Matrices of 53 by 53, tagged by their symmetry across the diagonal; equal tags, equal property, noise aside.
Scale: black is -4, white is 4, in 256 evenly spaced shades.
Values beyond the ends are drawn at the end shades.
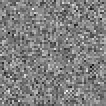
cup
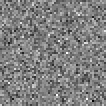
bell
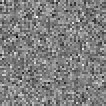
cup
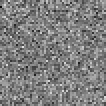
bell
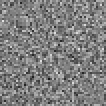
cup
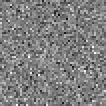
bell
